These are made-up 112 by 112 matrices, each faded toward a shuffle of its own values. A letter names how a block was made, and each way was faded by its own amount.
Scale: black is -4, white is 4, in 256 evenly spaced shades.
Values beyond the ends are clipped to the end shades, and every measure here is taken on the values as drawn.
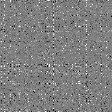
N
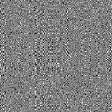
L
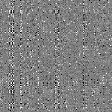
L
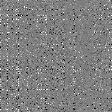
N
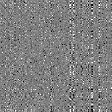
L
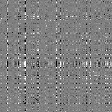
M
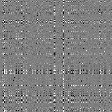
M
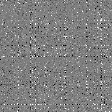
N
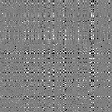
M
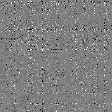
N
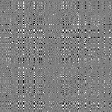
M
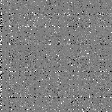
N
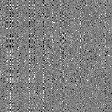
L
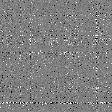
N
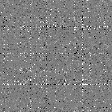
N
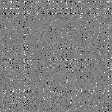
N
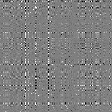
M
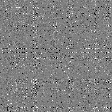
N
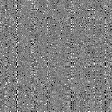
L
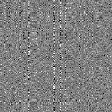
L
